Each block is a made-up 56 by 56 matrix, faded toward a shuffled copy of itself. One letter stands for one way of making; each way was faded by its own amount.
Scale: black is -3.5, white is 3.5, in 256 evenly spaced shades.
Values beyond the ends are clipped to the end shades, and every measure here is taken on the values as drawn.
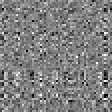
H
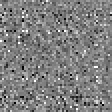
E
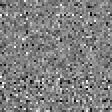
E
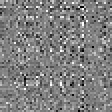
H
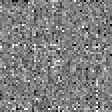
E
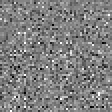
E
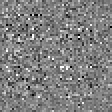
E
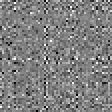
H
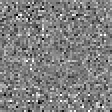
E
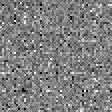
E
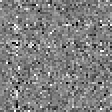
E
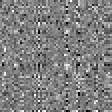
H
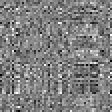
H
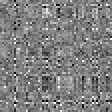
H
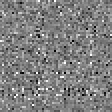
E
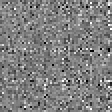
E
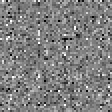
E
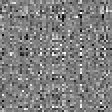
H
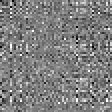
H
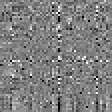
H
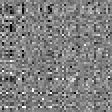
H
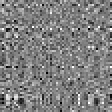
H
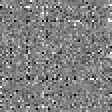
E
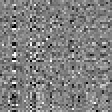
H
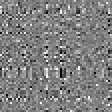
H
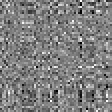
H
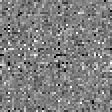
E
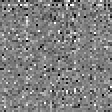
E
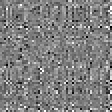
H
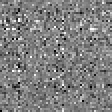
E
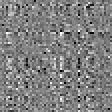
H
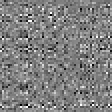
H
